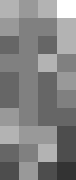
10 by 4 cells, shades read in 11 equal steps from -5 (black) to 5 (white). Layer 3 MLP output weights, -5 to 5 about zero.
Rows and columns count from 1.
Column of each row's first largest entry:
4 4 4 3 4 2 1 1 3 2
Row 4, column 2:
0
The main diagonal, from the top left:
2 0 -1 0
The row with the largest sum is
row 1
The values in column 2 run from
0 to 1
